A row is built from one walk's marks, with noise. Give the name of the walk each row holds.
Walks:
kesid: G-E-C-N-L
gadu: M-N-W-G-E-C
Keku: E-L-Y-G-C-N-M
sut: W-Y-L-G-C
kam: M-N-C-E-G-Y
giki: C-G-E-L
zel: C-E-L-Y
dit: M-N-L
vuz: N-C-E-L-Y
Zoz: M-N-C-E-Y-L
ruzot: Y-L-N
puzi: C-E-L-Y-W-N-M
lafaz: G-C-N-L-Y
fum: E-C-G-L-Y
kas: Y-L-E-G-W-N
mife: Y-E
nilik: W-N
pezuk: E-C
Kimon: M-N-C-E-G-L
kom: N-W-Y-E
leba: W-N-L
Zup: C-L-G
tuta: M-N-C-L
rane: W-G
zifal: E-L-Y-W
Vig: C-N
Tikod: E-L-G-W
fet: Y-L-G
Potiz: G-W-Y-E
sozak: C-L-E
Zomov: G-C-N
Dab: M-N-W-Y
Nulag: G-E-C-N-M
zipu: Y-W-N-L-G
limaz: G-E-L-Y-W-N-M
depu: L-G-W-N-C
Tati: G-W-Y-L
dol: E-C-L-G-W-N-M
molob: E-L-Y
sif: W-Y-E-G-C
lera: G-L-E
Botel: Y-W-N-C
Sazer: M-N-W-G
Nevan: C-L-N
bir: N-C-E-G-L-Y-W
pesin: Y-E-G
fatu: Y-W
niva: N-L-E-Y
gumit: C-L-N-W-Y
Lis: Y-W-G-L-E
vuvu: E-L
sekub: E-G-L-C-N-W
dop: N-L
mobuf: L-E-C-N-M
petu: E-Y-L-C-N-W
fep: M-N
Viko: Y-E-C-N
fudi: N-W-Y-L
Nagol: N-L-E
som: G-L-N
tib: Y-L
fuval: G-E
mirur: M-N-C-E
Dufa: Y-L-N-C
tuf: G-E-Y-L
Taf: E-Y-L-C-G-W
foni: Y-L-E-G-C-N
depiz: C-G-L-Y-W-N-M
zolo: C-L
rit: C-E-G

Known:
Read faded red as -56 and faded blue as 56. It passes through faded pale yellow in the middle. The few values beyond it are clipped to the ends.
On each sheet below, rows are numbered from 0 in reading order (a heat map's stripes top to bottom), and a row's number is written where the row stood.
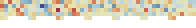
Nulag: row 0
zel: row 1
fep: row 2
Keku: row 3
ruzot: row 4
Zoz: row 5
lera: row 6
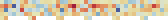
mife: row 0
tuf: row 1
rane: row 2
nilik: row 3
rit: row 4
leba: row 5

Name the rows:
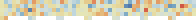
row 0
fet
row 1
bir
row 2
foni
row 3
Kimon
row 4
Viko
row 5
puzi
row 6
som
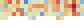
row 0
dol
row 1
Botel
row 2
Sazer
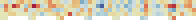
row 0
zipu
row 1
kom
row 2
Tikod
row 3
vuz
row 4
sozak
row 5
petu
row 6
Potiz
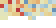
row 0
gadu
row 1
mobuf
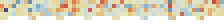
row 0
pezuk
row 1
fum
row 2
Dab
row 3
depiz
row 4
kam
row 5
lafaz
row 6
Taf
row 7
limaz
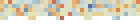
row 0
mirur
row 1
tib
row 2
Lis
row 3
Zup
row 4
gumit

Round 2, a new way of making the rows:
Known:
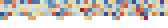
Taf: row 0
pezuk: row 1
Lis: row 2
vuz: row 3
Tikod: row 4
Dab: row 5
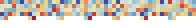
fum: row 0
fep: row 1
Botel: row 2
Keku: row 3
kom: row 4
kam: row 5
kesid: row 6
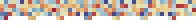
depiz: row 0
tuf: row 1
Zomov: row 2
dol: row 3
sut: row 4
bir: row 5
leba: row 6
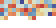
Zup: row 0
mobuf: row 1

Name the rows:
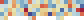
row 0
vuvu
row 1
Zoz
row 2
giki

